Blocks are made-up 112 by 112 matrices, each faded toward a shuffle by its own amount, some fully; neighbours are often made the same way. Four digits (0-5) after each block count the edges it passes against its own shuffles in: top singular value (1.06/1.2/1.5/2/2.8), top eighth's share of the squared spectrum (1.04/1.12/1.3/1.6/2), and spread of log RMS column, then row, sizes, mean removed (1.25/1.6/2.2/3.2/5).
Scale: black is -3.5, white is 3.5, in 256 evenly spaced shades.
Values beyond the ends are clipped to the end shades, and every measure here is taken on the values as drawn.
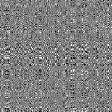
5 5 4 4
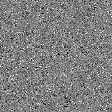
3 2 0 1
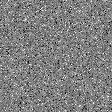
0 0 0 0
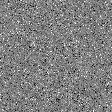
0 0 0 0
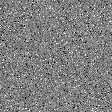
0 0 0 0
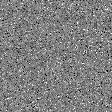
0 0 0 0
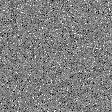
1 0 0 0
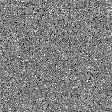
3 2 0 0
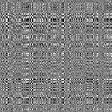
5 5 4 4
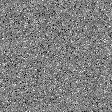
0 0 0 0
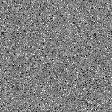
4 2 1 1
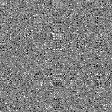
4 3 2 2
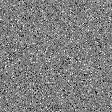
2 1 0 0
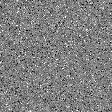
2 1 0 0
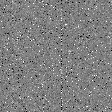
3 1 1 0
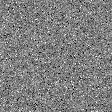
0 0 0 0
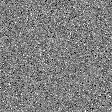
0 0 0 0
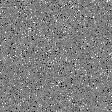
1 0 0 0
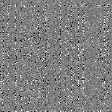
2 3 3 2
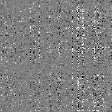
2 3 4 3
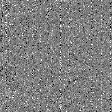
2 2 3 0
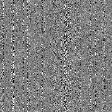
2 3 4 0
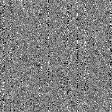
2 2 3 0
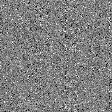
1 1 2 0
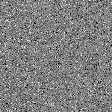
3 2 0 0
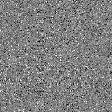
3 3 1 1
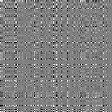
5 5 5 4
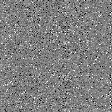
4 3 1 1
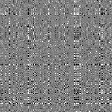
5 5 4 3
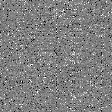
3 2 1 1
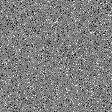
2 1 0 0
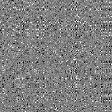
4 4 3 3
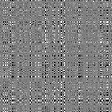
5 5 4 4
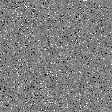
3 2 1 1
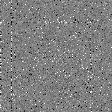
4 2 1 1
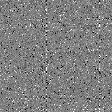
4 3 2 1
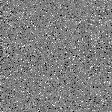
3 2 0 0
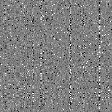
4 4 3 2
